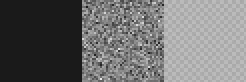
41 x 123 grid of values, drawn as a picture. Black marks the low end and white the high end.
The table splits into one row of 3 panels. Panel 1,1: very low, flat. Panel 1,2: middling, fine-grained, strong in contrast. Panel 1,3: high, checkered, faint in contrast.
